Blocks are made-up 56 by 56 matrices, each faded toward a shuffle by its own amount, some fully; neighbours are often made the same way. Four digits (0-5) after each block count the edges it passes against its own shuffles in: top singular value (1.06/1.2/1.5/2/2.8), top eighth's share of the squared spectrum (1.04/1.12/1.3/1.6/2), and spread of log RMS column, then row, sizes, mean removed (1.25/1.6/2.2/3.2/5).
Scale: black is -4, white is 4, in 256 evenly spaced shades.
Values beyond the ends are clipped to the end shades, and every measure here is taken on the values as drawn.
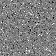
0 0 0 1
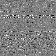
2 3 0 3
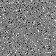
0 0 0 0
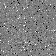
0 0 0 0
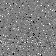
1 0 0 1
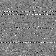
2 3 0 3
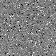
0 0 0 0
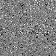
0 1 0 1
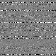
3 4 0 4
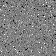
1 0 0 0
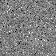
0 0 0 0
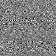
2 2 0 3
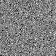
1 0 0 0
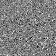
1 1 0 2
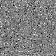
2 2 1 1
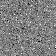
0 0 0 0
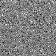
3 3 0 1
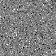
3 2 1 0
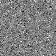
2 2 0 0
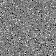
1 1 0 0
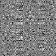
4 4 2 2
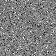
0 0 0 0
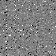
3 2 1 1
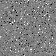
1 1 0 0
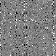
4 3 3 1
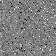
0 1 0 0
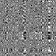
4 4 3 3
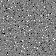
0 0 0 0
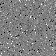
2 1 0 0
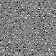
3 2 0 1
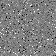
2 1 0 0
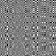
5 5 4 3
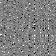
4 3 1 1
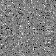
3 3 1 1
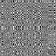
5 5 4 3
